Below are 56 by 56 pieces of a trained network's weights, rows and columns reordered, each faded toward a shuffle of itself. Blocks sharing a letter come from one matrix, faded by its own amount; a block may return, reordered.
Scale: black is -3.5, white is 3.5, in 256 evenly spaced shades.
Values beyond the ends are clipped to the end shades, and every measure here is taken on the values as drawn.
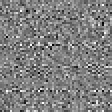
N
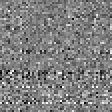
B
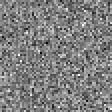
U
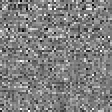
N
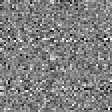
N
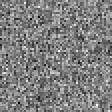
U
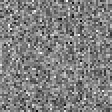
U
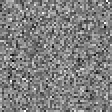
U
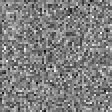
U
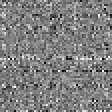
B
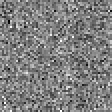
U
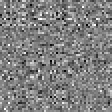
N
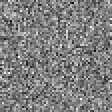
U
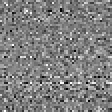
N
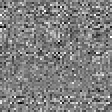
N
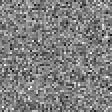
U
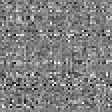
B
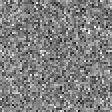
U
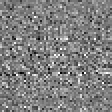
N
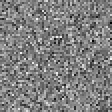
U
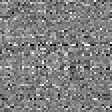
B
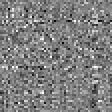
N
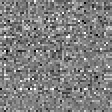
N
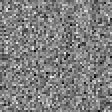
U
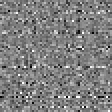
B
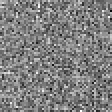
U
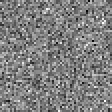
U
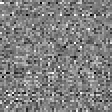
N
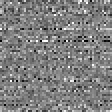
B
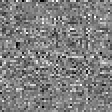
N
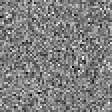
U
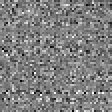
N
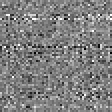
B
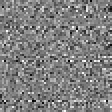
N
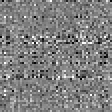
B
